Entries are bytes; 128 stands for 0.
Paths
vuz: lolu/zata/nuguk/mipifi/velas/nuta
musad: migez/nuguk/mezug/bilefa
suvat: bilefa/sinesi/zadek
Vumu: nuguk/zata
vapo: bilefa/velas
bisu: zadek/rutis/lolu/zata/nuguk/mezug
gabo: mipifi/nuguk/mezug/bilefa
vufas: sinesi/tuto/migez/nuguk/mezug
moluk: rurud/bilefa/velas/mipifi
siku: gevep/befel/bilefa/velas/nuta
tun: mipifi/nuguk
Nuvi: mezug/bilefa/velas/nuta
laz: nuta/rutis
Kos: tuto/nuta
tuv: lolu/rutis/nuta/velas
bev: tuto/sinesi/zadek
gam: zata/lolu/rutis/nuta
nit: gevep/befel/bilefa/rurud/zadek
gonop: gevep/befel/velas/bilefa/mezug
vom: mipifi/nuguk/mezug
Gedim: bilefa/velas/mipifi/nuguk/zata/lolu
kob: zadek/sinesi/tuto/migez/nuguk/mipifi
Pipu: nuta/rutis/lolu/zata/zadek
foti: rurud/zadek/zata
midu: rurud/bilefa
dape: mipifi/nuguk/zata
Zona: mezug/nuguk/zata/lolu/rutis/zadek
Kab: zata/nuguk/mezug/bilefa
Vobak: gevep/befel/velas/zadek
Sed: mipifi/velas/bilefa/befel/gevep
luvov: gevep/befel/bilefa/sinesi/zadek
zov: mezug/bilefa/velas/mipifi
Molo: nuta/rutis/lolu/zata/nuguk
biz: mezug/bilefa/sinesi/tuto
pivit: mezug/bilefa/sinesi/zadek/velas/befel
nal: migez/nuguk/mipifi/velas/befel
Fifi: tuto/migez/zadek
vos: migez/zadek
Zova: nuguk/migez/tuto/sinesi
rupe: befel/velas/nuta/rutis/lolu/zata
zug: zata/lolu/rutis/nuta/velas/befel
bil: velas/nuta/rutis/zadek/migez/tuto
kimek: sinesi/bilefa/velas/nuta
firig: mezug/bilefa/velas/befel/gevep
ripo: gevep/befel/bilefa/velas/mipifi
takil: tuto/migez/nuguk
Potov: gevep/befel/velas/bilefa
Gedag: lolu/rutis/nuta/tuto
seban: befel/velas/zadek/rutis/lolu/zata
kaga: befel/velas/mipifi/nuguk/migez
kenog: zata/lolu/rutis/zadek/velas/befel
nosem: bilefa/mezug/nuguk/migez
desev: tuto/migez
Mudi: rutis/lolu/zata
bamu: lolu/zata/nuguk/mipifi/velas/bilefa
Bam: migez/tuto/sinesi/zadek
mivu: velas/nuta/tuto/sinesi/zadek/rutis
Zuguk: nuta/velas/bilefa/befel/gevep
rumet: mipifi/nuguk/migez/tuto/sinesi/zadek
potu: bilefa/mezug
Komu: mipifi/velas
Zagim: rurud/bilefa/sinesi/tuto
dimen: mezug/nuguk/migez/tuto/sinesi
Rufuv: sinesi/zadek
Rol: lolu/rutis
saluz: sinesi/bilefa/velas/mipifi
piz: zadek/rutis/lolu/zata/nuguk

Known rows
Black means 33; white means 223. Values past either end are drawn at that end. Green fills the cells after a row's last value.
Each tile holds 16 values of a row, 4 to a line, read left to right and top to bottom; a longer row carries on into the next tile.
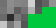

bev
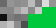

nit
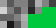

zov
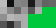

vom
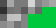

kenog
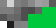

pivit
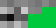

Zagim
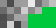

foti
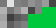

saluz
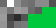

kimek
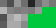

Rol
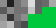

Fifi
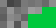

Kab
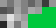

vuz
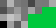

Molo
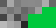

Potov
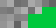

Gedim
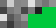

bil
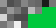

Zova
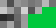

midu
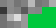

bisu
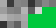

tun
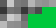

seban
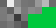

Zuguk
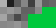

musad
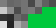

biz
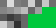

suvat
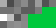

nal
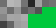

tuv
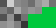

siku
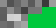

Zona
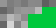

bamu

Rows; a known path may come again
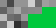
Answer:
vos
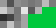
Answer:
midu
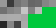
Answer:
dape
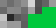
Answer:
Bam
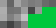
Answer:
Komu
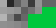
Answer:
musad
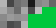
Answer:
gabo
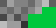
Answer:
Potov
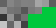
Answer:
gonop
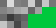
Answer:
suvat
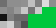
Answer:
nit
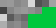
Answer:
kob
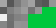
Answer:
rumet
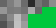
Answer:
Gedag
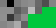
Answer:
desev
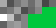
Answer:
nal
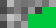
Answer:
zug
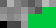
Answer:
laz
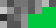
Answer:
potu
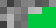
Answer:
Vumu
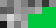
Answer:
vuz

